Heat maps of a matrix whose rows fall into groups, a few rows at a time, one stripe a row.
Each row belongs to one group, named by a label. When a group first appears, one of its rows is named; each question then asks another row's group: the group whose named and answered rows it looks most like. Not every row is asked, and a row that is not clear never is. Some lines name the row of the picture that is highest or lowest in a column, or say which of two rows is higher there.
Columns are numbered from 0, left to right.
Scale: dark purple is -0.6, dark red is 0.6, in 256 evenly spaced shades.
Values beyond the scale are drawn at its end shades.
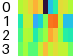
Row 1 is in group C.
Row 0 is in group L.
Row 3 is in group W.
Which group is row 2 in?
C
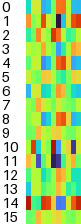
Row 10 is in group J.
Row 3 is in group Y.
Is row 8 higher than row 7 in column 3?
No
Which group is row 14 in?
Y
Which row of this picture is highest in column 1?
10
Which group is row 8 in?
C
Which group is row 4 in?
C
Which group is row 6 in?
C
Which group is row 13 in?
C
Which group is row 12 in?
C
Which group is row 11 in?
L
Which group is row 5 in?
Y
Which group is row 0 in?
C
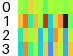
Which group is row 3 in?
J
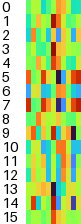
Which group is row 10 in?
C
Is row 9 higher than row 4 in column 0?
Yes
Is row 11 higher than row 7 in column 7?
Yes
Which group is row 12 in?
J
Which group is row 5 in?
Y
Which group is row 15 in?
W
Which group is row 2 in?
J
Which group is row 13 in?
L
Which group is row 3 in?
W
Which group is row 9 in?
J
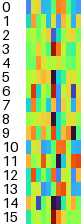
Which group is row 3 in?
W
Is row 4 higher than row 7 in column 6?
Yes
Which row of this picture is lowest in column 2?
14
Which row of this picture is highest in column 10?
11
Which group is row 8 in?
L
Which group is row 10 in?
C
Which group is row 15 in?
W
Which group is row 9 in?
J
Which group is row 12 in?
J
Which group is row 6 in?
J
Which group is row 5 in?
L
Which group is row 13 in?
C
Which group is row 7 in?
J
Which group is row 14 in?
L
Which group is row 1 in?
J
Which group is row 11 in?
Y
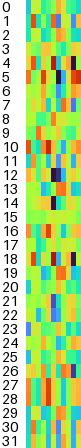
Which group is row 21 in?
L
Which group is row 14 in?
L
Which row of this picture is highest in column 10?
5
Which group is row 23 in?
C
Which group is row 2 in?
C
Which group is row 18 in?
J
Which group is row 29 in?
C
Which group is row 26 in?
J
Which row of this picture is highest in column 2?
9
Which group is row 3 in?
Y
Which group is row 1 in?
J
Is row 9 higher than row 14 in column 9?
No
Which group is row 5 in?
Y
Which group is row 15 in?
W
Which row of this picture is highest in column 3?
5
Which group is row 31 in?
J
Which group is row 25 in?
C
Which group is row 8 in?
W
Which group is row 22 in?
L
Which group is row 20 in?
C
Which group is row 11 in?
J
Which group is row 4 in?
J
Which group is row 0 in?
C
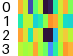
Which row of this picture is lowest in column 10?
1
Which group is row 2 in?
L
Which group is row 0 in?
L
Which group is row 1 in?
C
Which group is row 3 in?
Y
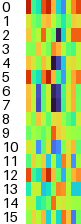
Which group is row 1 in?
Y
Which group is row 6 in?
L
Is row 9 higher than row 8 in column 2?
No
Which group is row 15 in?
J
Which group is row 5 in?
Y
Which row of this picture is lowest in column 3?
13
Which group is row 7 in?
L
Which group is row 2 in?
Y
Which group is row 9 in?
W
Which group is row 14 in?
W
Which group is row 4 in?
L
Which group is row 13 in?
C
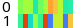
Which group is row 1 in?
J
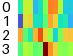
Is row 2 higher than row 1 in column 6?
No
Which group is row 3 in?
W
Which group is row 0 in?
C
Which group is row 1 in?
C
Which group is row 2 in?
Y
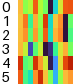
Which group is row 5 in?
Y
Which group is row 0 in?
Y
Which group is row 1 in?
J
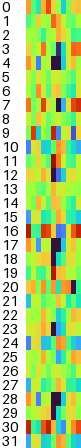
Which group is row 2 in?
C
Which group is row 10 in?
C
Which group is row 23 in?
L
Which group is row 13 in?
W
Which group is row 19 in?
W
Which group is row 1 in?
W
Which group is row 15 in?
C
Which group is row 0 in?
Y
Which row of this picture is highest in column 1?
9
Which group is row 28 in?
L
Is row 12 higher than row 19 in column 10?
Yes
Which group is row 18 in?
L
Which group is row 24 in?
C
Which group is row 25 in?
Y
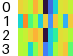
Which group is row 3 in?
L
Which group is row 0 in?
L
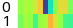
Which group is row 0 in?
L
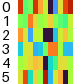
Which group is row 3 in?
C
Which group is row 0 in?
Y
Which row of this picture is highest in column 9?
0
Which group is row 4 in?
L
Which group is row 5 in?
J
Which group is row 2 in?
L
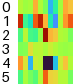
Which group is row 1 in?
Y
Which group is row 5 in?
W
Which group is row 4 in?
L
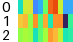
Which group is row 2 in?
C
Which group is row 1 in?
J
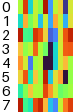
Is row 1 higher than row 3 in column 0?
No
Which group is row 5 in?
J
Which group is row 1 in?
J
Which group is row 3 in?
Y
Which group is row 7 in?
Y
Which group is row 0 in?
J
